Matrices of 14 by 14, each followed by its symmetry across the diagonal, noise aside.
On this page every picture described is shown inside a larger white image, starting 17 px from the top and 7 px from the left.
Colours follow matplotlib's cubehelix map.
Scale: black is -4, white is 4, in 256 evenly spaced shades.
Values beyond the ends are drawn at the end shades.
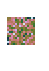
symmetric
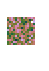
neither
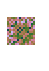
symmetric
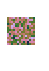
neither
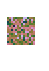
neither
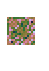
symmetric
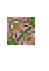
symmetric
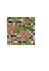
neither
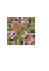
symmetric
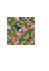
symmetric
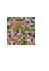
neither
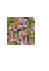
neither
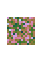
symmetric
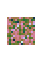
neither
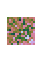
symmetric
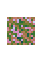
neither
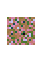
symmetric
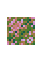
symmetric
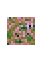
neither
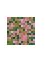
neither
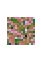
neither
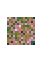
symmetric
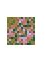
symmetric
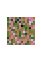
neither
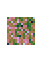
neither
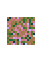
symmetric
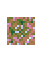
symmetric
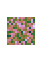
neither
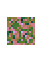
symmetric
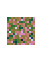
neither
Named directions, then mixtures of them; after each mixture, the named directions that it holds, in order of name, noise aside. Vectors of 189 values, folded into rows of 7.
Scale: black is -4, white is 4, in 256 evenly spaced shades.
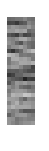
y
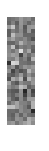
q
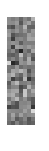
q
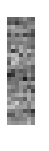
q, y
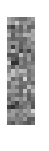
q, y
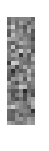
q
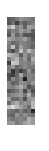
q, y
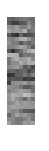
y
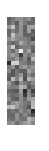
q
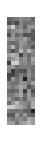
q, y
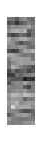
y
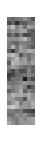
q, y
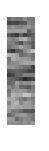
y
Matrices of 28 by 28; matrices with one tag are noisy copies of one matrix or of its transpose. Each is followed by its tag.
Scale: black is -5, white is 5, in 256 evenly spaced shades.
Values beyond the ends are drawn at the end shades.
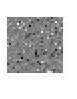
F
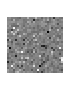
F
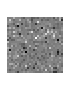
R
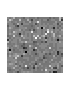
R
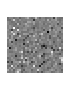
F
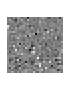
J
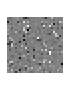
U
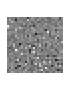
J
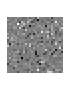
F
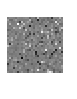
F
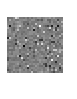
J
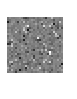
U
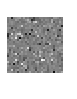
U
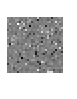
F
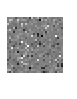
R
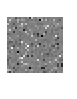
R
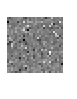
U
